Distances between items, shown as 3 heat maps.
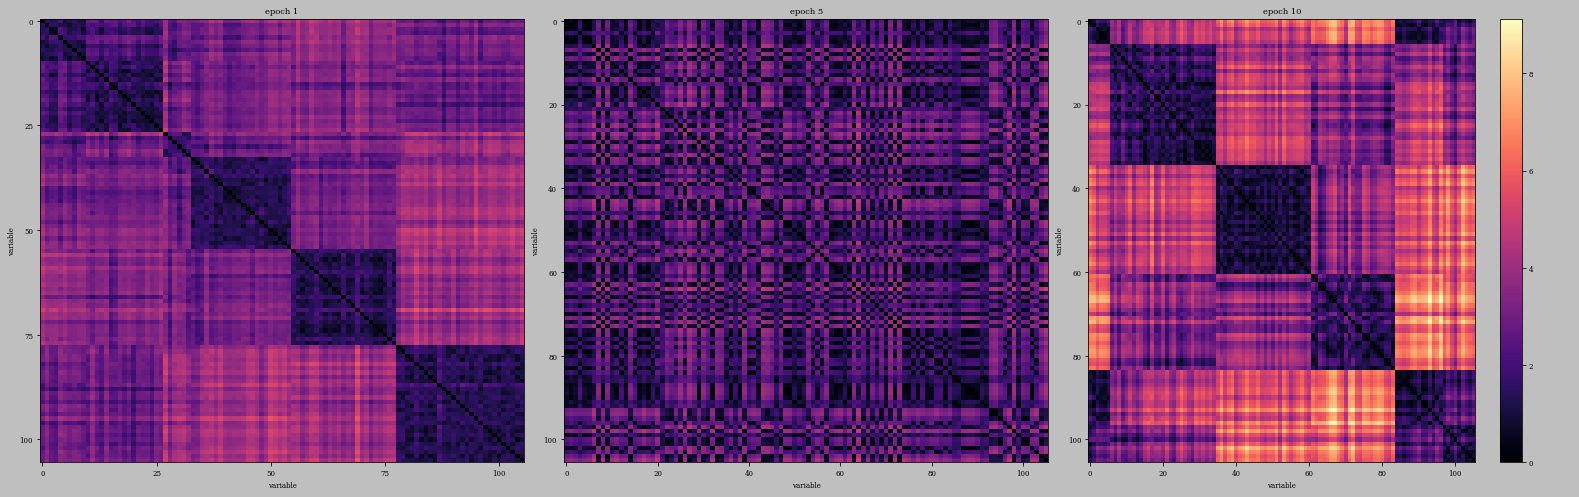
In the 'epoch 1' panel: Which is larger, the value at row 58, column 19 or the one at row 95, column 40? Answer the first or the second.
the second
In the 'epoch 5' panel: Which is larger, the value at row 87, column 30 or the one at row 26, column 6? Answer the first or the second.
the first
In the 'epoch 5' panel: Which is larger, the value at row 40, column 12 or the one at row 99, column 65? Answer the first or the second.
the second
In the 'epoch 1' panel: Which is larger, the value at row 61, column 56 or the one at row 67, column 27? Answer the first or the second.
the second
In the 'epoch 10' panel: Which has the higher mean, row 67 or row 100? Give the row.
67
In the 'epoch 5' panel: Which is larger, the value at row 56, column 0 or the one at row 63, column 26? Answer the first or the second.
the second
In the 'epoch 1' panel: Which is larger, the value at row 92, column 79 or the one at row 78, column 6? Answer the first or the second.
the second
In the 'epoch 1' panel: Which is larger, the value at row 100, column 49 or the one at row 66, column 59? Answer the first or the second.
the first
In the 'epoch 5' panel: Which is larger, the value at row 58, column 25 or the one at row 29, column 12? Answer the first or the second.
the first
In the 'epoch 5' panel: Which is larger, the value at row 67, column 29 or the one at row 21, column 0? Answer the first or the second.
the first
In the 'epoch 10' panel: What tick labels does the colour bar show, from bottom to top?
0, 2, 4, 6, 8
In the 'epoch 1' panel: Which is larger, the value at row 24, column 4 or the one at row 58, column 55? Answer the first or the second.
the first
